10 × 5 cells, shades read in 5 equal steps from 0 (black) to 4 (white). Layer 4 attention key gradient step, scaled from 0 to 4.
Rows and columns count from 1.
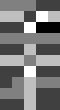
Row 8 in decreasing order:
3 2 2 2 1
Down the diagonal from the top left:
2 3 4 2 1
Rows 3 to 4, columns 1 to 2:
1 1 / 2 2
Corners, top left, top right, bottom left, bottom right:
2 1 1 1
